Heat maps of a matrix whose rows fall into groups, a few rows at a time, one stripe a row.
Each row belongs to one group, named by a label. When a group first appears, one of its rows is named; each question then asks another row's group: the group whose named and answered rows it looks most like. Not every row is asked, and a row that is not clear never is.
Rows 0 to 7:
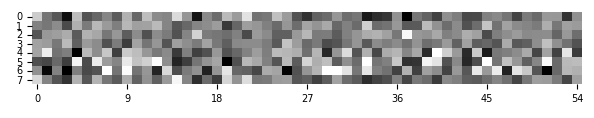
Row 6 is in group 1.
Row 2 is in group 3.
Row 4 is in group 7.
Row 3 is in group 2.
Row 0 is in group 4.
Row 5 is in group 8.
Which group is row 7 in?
4
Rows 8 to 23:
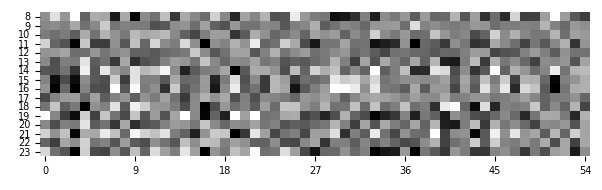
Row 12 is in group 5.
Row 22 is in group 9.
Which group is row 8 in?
2
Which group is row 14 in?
8
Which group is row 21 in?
8
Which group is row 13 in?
9
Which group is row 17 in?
3
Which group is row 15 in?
1
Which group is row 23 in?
4
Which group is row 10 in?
8
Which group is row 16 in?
1
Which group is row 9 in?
3
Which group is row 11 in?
4
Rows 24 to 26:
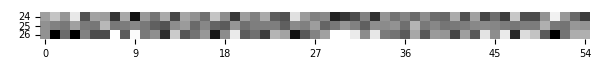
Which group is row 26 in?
1
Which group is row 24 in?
2
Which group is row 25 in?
3
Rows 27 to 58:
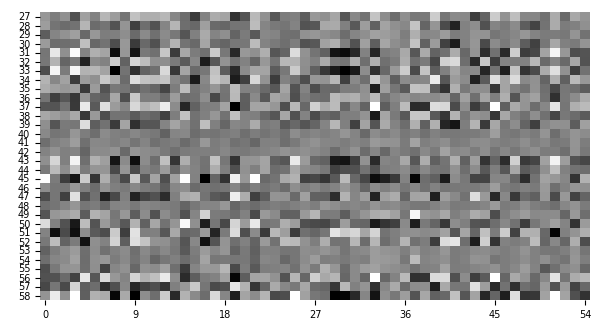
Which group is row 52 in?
7
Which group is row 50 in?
4
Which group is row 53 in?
3
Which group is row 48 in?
3
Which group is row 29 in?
3
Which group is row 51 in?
1
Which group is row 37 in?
8
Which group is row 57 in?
5
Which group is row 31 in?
2
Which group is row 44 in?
2
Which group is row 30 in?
9
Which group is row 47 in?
5
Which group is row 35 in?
5
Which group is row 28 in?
9
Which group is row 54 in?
3
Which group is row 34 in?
8
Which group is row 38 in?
5
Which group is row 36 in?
1
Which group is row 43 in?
2
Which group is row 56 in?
8
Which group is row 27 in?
8
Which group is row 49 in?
3
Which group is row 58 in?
2
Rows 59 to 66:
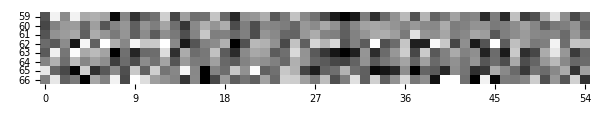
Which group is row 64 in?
2
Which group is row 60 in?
3
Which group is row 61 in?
3
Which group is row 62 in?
8
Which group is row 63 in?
2
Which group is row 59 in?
2
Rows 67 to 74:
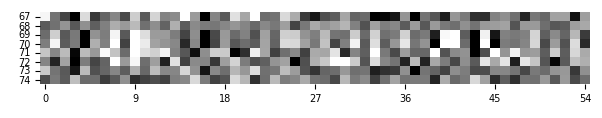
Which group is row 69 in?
7
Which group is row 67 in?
4
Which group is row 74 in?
5
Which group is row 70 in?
7
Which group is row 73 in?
4
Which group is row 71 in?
8
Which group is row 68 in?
1
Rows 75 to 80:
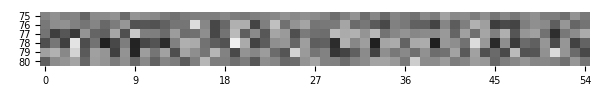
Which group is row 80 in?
3
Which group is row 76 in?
5
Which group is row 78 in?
5
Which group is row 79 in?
2
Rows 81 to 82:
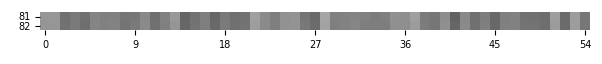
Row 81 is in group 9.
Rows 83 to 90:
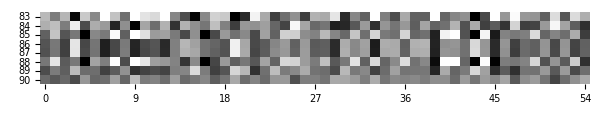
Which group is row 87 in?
5
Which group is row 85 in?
7
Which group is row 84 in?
2
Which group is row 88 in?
7
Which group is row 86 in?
5
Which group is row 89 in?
5
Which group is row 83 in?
8
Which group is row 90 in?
1
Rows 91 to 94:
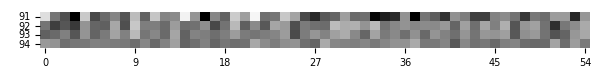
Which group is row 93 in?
1
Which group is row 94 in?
9
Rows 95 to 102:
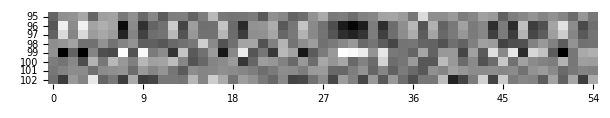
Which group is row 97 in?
2
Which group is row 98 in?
5
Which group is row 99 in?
1
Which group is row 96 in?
2
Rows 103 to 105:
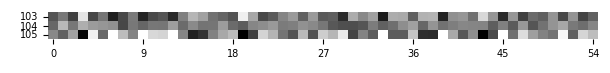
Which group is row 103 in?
5
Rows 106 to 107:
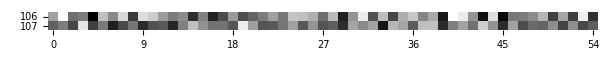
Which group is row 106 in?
7
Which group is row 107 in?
5
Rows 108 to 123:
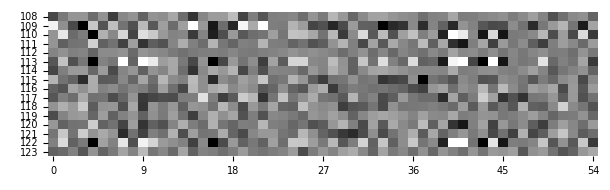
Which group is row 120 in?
9
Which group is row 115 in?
4
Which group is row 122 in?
7
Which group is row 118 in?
2
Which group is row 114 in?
3
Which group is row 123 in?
1
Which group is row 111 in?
9
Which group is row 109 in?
4
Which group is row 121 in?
2
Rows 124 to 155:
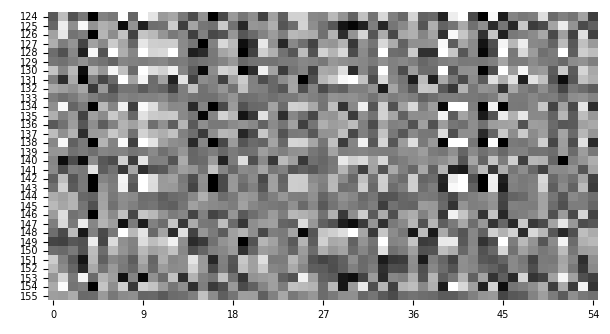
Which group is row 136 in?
1
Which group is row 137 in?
8
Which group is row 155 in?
5
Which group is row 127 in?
8
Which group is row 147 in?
2
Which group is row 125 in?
2
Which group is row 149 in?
8
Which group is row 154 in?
7
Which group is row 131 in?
1
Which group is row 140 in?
1
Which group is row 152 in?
4
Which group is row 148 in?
1
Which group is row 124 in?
7
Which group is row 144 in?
5
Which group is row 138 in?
7
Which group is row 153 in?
2
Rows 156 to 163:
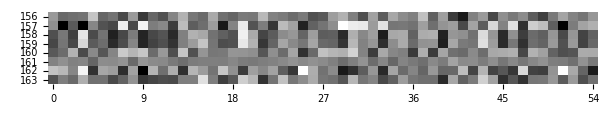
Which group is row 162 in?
2
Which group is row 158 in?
5
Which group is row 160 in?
1
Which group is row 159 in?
5
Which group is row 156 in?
9
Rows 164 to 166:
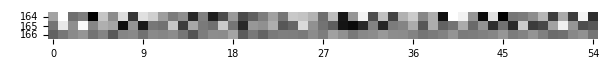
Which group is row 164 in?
7
